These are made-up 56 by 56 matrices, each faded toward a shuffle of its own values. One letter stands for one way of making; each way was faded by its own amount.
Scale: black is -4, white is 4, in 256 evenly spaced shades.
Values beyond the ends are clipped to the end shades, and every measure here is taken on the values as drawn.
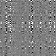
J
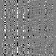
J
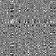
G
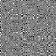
G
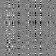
J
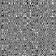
G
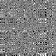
G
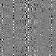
J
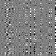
J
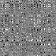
G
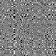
G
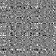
G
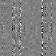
J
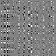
J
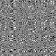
G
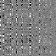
J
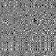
G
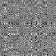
G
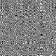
G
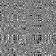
G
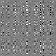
J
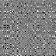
G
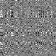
G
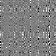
J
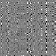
J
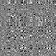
G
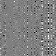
J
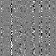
J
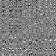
G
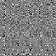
G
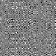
G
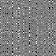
J
